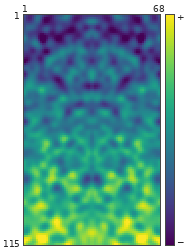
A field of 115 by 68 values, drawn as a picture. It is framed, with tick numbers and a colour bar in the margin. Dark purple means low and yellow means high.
Stripes: none. Mirror symmetry: left to right. Grain: blotchy. Average level on the scale: 50%. Lone odd cells: none. Slope: up to the bottom.
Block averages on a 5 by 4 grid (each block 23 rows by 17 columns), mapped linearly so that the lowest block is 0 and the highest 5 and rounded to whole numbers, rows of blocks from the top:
0 0 0 0
1 1 1 1
3 2 2 3
4 3 3 4
5 5 5 5
